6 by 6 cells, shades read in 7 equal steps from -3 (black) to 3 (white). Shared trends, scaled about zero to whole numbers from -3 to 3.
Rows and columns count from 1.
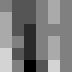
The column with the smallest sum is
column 3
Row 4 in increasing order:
-2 0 0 0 1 1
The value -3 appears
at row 6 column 3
